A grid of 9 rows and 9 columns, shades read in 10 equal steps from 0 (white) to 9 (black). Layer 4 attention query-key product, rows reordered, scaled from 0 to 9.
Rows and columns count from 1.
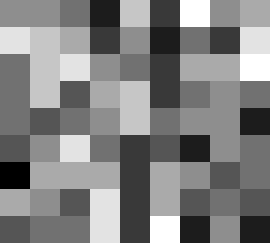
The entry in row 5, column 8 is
4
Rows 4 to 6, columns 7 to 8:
5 4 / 4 4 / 8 4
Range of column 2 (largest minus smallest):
4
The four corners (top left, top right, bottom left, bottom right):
4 3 6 8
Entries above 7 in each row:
1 1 0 0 1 1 1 0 2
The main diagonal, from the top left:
4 2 1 3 2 6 4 5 8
